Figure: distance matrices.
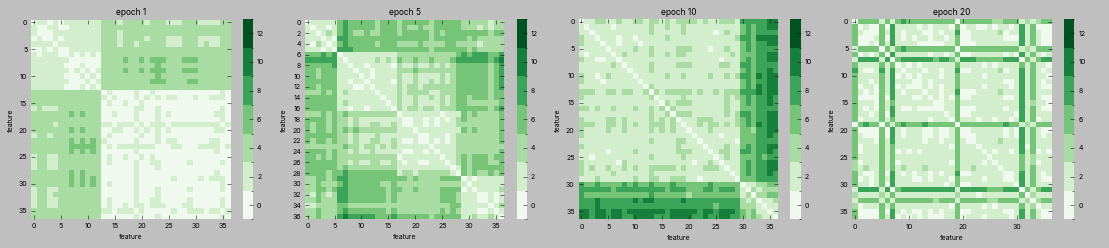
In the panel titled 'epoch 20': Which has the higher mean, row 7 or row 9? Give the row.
7
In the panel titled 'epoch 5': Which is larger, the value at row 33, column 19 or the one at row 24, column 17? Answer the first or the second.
the first
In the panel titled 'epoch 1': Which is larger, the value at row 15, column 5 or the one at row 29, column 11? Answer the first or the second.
the second
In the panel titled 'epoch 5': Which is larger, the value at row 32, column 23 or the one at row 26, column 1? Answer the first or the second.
the second
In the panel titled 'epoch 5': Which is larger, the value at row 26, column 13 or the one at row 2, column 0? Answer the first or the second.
the first
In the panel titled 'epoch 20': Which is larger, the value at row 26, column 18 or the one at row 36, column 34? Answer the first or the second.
the second
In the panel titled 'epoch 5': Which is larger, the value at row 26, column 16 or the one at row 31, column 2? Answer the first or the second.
the second
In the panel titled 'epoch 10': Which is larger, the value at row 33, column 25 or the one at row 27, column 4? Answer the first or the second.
the first
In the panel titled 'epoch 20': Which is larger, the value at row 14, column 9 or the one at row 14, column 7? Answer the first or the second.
the second
